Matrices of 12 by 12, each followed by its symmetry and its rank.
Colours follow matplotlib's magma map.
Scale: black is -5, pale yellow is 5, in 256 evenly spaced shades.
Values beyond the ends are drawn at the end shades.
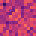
symmetric, full rank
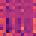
neither, rank two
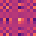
symmetric, rank one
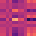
neither, rank one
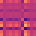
neither, rank one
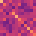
symmetric, full rank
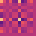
symmetric, rank one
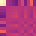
symmetric, rank one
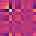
symmetric, rank one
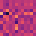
neither, rank two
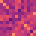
symmetric, full rank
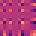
symmetric, rank one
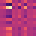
neither, rank one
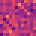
antisymmetric, full rank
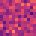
antisymmetric, full rank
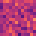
antisymmetric, full rank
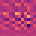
neither, rank two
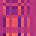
neither, rank one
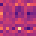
neither, rank two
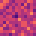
symmetric, full rank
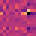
neither, rank two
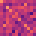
symmetric, full rank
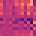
neither, rank two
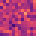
antisymmetric, full rank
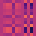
neither, rank one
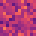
antisymmetric, full rank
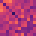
symmetric, full rank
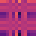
neither, rank one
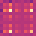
symmetric, rank one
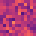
antisymmetric, full rank
